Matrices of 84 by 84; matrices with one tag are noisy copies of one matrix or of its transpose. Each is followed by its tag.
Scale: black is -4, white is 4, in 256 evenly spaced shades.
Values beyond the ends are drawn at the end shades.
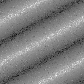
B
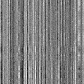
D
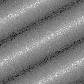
B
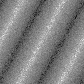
B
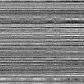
D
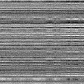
D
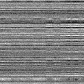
D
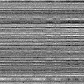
D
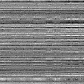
D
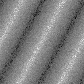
B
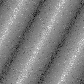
B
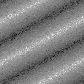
B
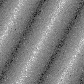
B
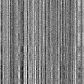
D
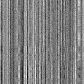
D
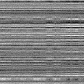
D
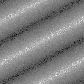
B
